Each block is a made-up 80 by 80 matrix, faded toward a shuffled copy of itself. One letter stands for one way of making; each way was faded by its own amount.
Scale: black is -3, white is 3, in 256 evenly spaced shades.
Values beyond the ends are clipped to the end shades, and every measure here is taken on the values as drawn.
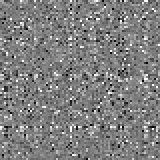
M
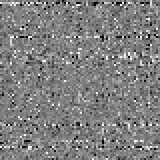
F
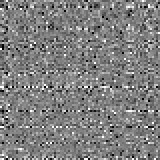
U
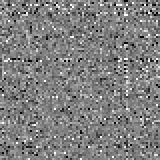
F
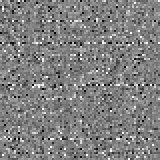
F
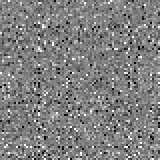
M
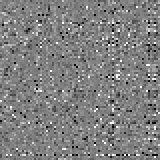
M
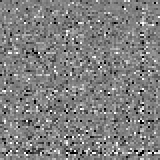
F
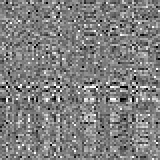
U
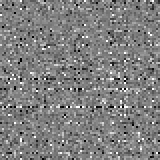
F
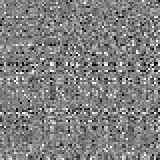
U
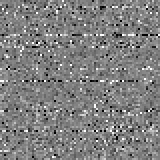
F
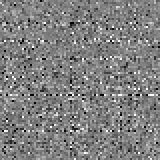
F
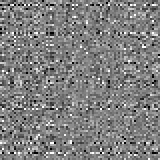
U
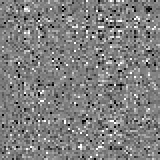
M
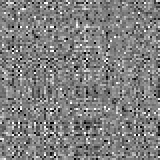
U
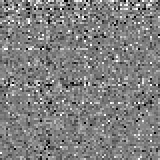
F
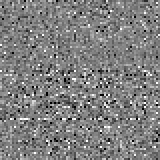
F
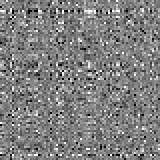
U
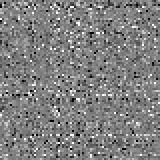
M
